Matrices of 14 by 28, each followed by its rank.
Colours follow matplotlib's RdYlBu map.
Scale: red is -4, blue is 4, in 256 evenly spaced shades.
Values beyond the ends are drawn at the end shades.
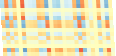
one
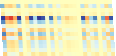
one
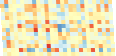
three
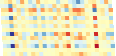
two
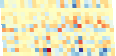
three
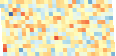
full rank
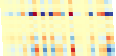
one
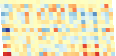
three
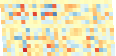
three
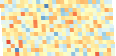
full rank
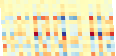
two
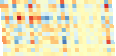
two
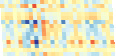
two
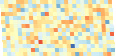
full rank
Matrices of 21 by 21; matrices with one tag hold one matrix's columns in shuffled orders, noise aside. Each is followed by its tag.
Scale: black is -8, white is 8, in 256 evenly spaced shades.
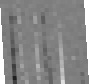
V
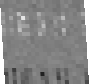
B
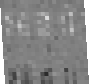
B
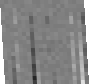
V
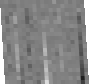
V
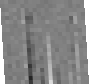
V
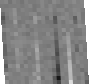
V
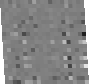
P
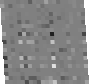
P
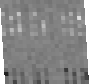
B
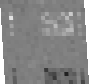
B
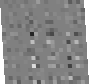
P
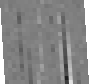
V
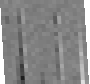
V
